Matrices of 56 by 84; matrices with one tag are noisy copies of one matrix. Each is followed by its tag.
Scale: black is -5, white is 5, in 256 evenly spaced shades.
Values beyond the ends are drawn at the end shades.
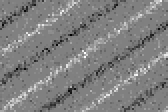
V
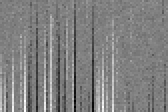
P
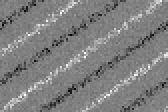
V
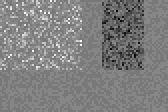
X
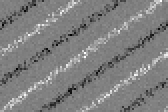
V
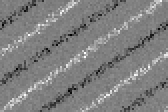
V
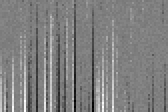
P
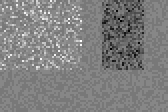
X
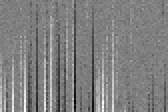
P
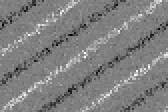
V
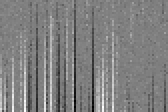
P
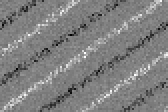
V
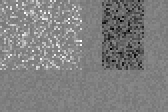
X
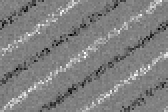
V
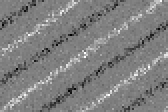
V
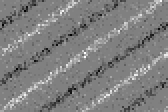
V
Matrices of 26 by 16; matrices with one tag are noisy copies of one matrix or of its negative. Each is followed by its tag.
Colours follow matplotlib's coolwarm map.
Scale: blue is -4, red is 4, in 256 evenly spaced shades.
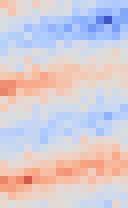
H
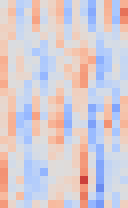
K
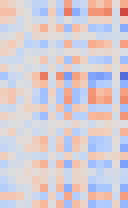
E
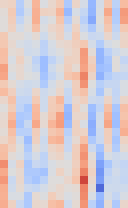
K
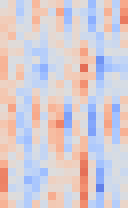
K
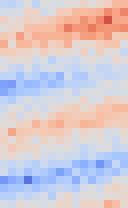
H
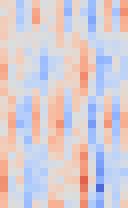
K
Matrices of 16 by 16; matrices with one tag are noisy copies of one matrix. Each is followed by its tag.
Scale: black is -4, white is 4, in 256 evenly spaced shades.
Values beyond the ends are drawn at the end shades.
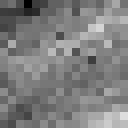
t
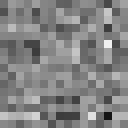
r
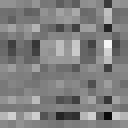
r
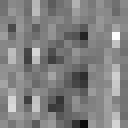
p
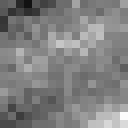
t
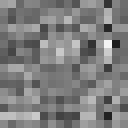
r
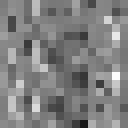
p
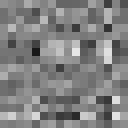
r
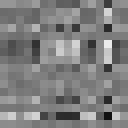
r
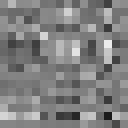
r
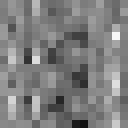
p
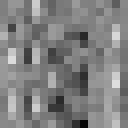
p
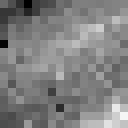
t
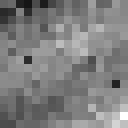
t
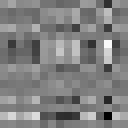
r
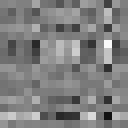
r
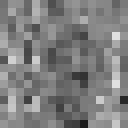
p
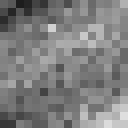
t
